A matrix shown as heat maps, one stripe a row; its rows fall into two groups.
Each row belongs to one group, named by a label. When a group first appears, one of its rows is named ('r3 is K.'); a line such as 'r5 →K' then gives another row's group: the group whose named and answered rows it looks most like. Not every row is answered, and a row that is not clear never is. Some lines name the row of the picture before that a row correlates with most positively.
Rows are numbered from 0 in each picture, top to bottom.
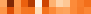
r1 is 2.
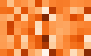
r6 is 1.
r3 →2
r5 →1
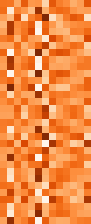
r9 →2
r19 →1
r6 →1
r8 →2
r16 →1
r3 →2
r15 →1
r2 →1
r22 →2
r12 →2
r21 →1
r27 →2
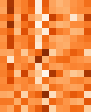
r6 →2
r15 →1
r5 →2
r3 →2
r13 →1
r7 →1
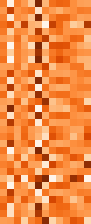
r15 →2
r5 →1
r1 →2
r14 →1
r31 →1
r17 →2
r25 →1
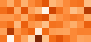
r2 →1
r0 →1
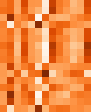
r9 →2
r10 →1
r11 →2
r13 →2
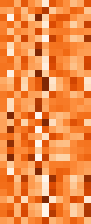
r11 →1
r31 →1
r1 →1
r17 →1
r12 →1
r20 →2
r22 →2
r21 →2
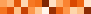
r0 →1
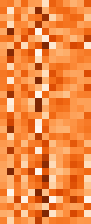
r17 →2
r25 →1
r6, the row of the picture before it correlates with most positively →0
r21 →2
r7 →2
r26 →1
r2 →1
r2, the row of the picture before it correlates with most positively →0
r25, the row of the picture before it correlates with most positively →0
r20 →1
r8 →2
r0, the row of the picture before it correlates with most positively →1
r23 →1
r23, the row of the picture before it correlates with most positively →0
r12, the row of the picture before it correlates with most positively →1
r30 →1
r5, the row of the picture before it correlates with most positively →1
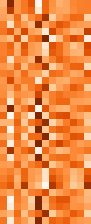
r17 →1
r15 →2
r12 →1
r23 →1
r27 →1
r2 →1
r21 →2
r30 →1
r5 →1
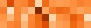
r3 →1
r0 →2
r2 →1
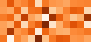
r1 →1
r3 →1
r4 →2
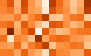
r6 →1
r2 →1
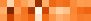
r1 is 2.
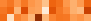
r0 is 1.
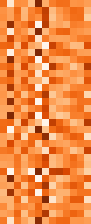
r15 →1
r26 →1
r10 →2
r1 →1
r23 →1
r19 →1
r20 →2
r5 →2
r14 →2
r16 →2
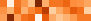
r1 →1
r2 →2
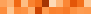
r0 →1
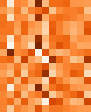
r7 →2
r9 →1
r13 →1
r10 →1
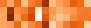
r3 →1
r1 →2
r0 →1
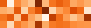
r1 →1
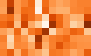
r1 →2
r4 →1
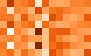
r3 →2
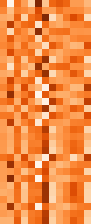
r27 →1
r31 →1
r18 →1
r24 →1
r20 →1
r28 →1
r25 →2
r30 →1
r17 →2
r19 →1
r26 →1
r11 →2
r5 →2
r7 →2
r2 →1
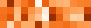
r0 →2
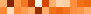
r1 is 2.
